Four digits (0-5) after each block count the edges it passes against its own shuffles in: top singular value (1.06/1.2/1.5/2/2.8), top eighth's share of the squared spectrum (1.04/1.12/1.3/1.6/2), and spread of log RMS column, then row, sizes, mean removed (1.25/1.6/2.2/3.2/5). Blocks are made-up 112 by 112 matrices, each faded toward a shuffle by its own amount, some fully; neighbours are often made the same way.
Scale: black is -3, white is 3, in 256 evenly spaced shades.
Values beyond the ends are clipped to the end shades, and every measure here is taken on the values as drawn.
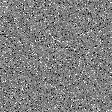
0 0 0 0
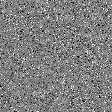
3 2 1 0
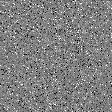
2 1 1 0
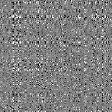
5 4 3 3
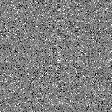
3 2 1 1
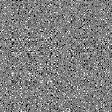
4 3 2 2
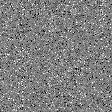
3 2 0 0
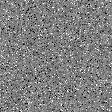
2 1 0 0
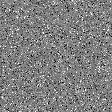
2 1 0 0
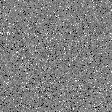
2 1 0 0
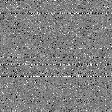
4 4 1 3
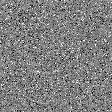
0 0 0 0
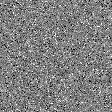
2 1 0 0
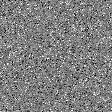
2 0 0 0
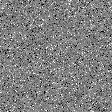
0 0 0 0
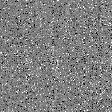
3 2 2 1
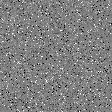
0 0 0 0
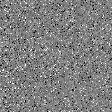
3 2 1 1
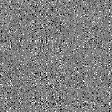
4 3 3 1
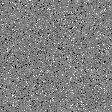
1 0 0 0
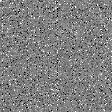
3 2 2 1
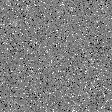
1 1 0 0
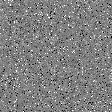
2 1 1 0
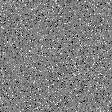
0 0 0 0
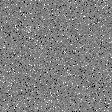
0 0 0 0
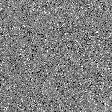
2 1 0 0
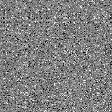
4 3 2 2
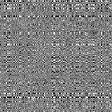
5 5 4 4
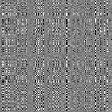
5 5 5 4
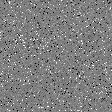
0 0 0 0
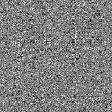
4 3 2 1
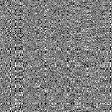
5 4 4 3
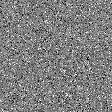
2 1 0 0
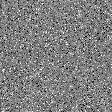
1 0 0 0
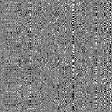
5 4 4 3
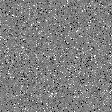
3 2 1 0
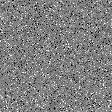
2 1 0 0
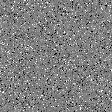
2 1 0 0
